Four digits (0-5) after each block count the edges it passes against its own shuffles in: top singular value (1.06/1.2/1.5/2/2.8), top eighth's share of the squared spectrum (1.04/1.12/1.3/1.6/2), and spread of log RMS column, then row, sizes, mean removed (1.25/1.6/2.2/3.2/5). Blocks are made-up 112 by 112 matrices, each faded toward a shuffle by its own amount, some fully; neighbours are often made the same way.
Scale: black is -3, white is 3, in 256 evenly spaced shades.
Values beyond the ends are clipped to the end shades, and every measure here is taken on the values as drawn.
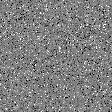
3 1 0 0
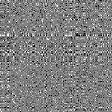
5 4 3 3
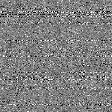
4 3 1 4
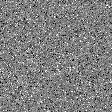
0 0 0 0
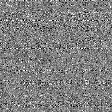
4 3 1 3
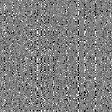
5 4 3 2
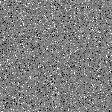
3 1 1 0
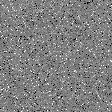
1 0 0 0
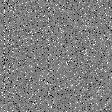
3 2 1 0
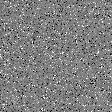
1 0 0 0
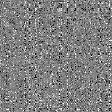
4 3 3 2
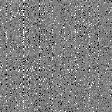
4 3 3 1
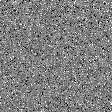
0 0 0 0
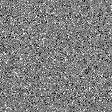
0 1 0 2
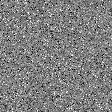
0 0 0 0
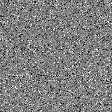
0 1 0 2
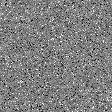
0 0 0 0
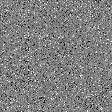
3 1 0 0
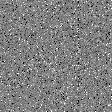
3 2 1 0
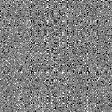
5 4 3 2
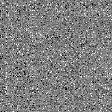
4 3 2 1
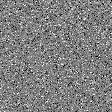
2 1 0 0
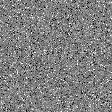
2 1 0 0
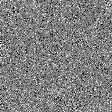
2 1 0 0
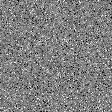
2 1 0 0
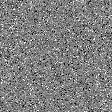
2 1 0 0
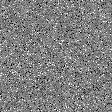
0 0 0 0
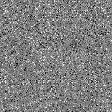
4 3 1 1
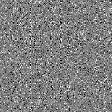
4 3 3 2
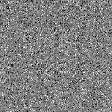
4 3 1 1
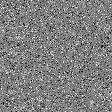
2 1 0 0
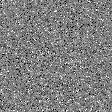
1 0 0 0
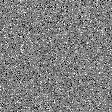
1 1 0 0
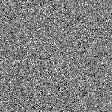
3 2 1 1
